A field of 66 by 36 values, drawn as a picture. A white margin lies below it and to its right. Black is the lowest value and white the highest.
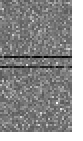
Odd lines: rows 29 and 34. Slope: none. Histogram: heavy tails on both sides. Average level on the scale: 50%.
